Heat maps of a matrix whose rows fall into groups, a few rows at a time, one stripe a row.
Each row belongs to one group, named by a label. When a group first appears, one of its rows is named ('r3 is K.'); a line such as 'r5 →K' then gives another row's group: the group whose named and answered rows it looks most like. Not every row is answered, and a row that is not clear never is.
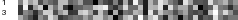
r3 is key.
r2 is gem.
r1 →key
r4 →gem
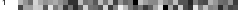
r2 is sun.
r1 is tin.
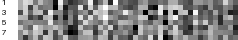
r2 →tin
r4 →tin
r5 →sun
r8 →key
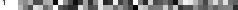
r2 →tin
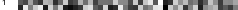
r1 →key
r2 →sun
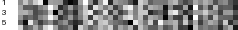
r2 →gem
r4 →gem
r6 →tin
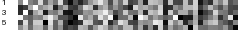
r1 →gem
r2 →key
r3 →gem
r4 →tin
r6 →gem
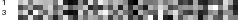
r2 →key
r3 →tin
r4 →key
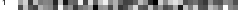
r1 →tin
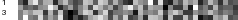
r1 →key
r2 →gem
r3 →sun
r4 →gem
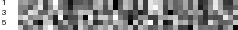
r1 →gem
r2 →gem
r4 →tin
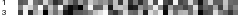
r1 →key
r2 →sun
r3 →gem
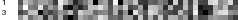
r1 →key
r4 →gem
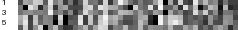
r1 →sun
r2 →key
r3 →sun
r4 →tin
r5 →tin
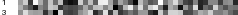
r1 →tin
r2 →gem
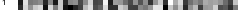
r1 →sun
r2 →sun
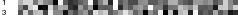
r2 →key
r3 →gem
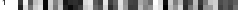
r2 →sun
